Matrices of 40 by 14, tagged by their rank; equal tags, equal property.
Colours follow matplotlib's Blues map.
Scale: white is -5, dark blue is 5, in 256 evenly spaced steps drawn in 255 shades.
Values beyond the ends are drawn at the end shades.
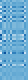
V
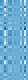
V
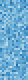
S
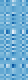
V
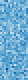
S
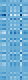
V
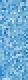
S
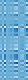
V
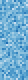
S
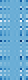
V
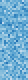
S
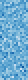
S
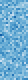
S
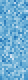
S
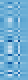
V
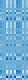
V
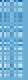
V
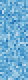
S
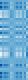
V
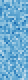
S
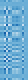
V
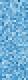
S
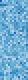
S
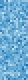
S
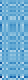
V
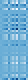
V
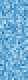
S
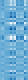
V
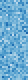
S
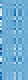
V
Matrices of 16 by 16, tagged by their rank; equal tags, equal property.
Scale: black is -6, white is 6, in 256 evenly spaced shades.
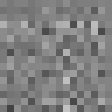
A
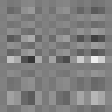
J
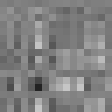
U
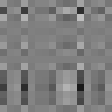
J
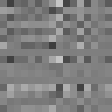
U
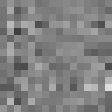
A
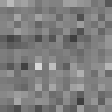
A
